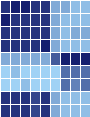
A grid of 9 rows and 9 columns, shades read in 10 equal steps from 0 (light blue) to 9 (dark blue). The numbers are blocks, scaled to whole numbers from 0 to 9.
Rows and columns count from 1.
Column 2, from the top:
9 8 8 8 2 1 0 8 8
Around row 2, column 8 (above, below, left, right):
1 2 1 1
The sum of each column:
51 52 52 48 51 18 26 25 26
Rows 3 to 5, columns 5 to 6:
8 2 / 9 2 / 2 6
